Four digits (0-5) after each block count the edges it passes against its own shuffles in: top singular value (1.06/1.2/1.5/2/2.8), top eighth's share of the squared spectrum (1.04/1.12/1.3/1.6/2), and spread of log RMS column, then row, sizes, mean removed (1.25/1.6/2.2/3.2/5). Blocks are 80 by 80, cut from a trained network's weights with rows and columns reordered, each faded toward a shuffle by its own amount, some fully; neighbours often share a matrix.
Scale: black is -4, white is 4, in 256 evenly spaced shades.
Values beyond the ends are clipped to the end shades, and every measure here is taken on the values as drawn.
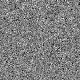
2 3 0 1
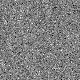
0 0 0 0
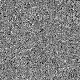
1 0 0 0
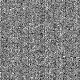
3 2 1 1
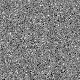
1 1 0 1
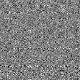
3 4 1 3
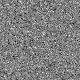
0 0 0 0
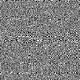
3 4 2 3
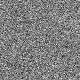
0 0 0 0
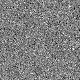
0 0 0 0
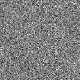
3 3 1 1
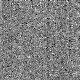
2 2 0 1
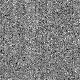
2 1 0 0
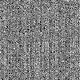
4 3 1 2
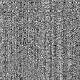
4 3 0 2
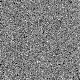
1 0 0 0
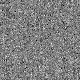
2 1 0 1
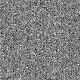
2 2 0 0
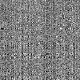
4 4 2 3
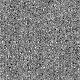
2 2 0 1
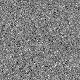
2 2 0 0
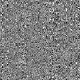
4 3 3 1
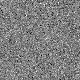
1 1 0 0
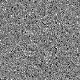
3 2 2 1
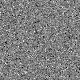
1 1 0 0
